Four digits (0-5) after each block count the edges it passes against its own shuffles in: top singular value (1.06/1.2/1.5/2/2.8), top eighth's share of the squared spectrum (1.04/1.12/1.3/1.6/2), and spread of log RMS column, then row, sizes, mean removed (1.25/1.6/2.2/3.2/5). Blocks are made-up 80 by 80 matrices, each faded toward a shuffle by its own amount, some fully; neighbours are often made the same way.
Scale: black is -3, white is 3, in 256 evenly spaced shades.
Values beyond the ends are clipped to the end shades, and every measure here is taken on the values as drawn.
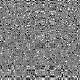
4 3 2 2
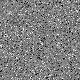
0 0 0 0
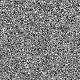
0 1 0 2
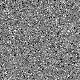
0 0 0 0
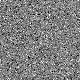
0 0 0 0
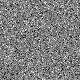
0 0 0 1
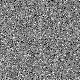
0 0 0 0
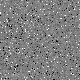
0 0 0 0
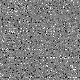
3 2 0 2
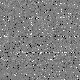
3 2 0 1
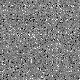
3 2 1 1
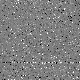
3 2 0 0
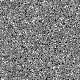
0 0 0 0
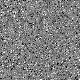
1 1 0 0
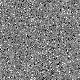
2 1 0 0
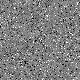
0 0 0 0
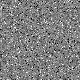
3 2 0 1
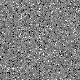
1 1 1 0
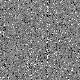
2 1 2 0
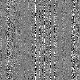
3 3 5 0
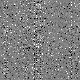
2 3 2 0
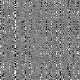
4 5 4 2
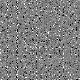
3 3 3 0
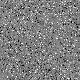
2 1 0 0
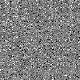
4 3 1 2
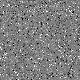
2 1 0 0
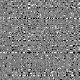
4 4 2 3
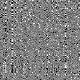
4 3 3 1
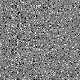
3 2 1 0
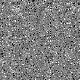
3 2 1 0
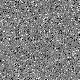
3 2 0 1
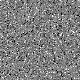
3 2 0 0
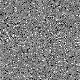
3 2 1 0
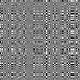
5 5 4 4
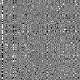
5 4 3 2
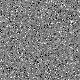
2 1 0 0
